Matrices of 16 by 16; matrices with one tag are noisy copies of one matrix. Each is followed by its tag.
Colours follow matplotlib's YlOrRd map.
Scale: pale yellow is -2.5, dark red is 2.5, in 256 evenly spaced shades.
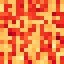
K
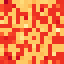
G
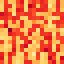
K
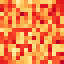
G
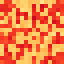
G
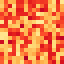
K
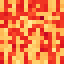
K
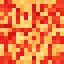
G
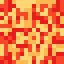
G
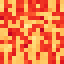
K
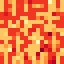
K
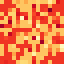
G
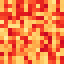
K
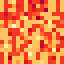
K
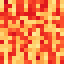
K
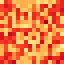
G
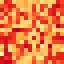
G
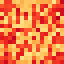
G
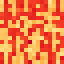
K
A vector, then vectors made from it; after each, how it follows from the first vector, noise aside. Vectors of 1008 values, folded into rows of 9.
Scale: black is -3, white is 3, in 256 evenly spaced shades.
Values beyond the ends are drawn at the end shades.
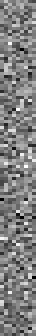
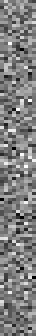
copied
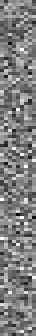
sign-scrambled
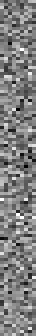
negated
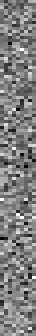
negated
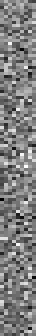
copied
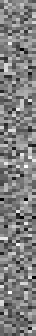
copied
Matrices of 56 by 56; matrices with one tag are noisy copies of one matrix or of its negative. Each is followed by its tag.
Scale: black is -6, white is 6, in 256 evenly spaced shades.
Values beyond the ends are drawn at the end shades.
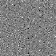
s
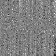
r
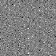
s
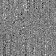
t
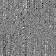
t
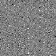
s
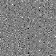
s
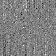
t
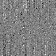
t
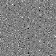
s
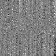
r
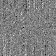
t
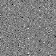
s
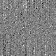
t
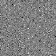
s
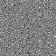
s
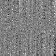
r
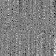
r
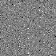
s
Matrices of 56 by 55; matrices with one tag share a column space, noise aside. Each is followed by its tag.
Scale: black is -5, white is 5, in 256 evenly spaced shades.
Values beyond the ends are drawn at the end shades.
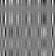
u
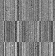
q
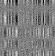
u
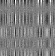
u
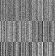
q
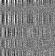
u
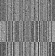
q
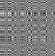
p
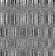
u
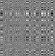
p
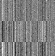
q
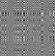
p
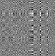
p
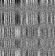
u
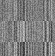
q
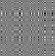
p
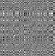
p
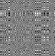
p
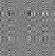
p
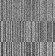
q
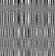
u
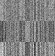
q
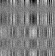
u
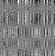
u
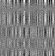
u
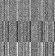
q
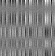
u
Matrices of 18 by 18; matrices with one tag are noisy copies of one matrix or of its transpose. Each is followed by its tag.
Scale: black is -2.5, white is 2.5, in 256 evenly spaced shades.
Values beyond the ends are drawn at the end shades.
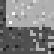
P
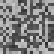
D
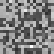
D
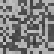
D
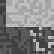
P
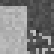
P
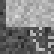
P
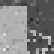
P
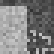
P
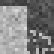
P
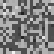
D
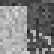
P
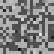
D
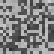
D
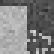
P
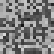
D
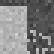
P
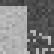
P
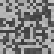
D
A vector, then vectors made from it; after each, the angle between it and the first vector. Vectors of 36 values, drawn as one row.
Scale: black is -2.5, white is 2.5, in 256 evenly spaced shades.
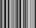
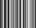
nearly parallel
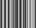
nearly parallel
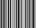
orthogonal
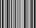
orthogonal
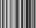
partly opposed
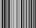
orthogonal
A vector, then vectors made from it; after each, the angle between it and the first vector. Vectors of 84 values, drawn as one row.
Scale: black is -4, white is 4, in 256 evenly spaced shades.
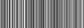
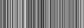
partly aligned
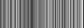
orthogonal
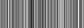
partly aligned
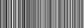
partly opposed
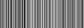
nearly opposite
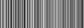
nearly opposite
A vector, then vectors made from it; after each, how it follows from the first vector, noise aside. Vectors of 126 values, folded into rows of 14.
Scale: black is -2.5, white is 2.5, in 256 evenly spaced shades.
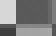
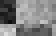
negated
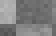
shrunk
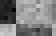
negated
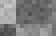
shrunk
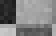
negated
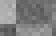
shrunk
